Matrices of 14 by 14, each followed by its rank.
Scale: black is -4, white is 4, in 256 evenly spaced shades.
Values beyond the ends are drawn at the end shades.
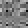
two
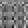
two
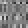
two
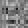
two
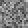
full rank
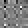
two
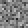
full rank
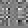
two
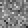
full rank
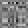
two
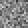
full rank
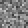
full rank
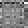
two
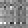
two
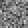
full rank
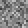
full rank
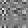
two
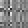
two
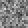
full rank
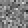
full rank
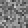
full rank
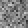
full rank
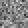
full rank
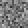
full rank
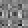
two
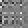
two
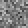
full rank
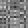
two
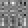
two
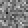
full rank
